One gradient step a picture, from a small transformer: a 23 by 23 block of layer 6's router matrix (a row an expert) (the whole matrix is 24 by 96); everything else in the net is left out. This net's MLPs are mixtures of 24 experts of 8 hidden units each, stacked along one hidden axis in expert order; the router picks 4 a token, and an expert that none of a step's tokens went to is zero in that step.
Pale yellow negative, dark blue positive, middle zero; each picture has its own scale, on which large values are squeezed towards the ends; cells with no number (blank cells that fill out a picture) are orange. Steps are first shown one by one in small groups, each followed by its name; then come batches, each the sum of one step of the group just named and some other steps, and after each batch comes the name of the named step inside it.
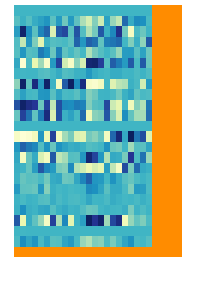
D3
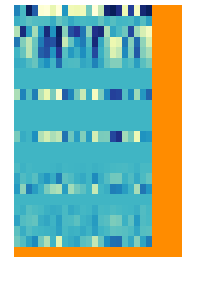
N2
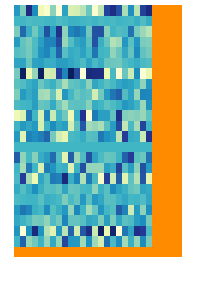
N2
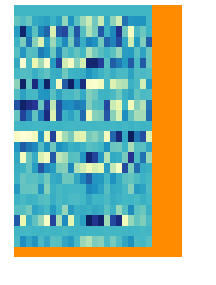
D3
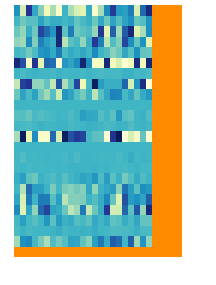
N2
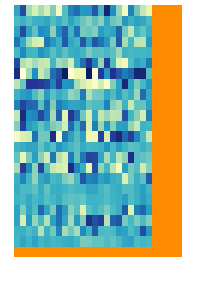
D3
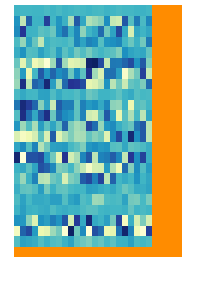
D3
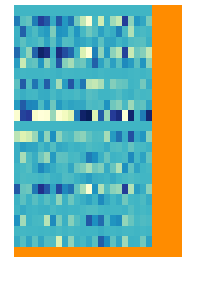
D3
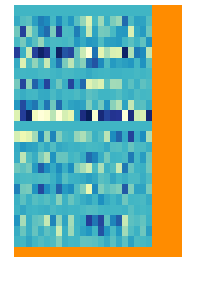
D3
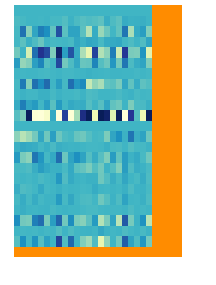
D3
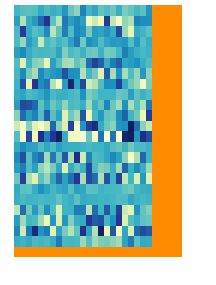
D3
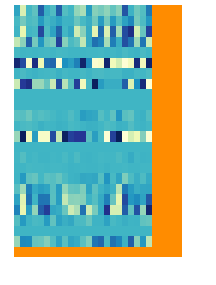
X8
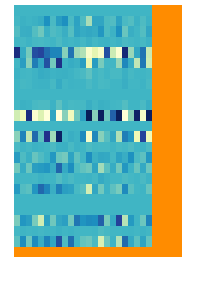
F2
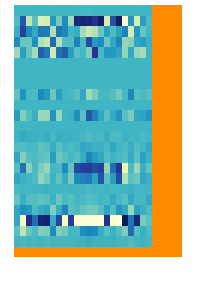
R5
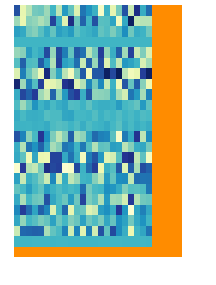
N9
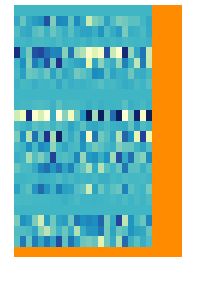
F2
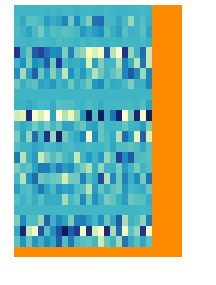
F2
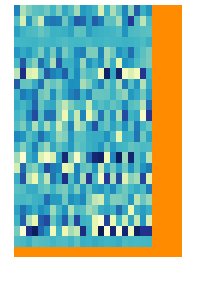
N9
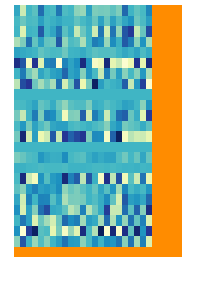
X8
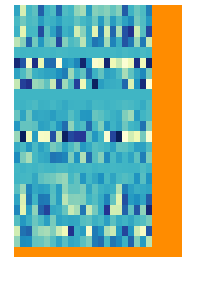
X8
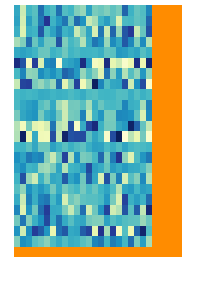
X8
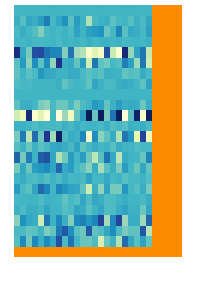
F2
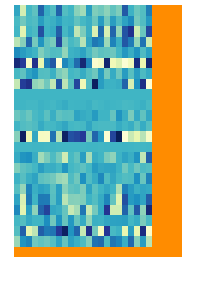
X8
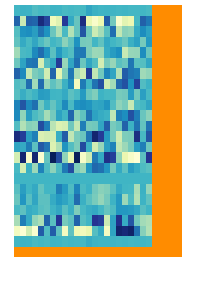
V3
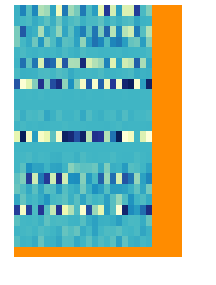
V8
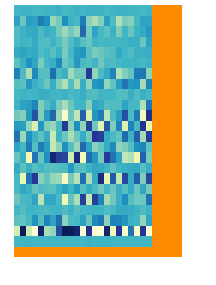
V3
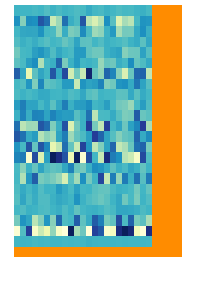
V3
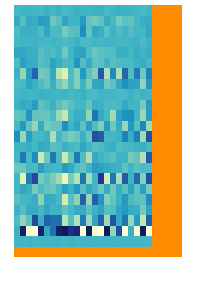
V3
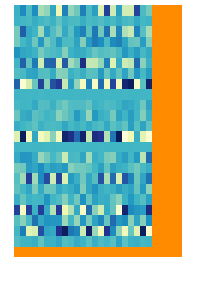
V8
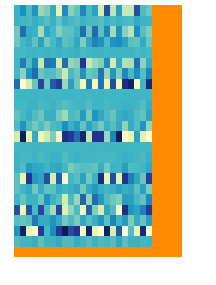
V8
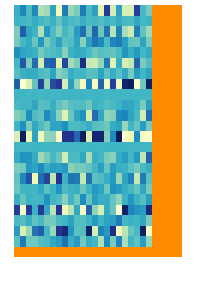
V8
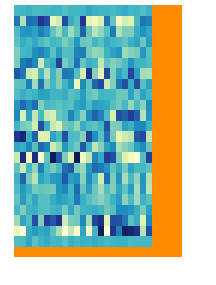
V3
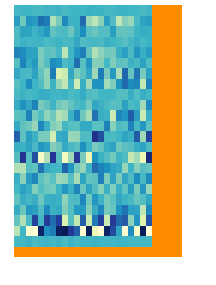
V3
